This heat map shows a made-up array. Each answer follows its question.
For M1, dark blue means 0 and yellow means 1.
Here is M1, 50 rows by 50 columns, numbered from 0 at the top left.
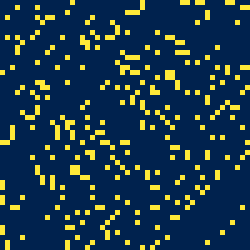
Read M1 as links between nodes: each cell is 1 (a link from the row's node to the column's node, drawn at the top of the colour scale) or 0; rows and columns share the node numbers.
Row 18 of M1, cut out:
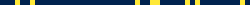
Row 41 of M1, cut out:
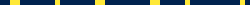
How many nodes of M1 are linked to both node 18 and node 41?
5
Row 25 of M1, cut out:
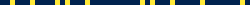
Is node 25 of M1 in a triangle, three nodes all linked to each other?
yes
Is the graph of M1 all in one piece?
yes
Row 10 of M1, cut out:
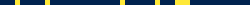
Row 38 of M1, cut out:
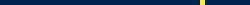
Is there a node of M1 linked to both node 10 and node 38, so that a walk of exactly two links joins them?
no
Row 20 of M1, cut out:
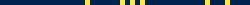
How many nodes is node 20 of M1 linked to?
6
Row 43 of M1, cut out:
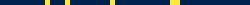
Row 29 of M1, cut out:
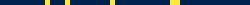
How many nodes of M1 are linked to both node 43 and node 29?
5
